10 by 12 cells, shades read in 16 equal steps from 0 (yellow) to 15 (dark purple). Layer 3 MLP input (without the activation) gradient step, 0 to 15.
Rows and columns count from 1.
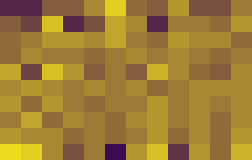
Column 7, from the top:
8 6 7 6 9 6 7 6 7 5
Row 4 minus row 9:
3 0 1 -1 1 -1 -1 2 -2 1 0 2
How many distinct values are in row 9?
4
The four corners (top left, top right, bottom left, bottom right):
13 7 0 3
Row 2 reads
9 11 2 13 10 4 6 13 7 7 8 5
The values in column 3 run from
2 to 9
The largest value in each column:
13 13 9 13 10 15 9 13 12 10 10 8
